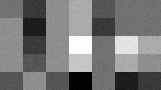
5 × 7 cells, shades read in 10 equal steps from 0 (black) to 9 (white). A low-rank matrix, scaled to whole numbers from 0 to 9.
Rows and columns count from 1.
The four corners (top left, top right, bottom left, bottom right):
4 4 3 2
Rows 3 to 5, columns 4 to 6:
9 4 8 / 7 4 6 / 0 4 1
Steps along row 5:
up down down up down up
